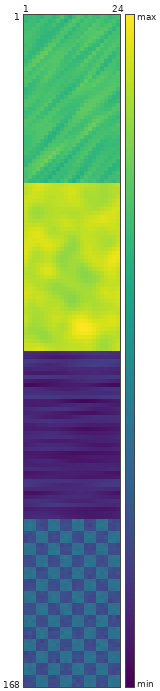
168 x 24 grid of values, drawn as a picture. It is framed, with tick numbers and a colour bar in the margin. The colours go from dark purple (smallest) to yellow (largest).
The table splits into 4 rows of 1 panel. Panel 1,1: high, slanting up to the right, faint in contrast. Panel 2,1: very high, blotchy, faint in contrast. Panel 3,1: very low, streaked across, faint in contrast. Panel 4,1: low, checkered.
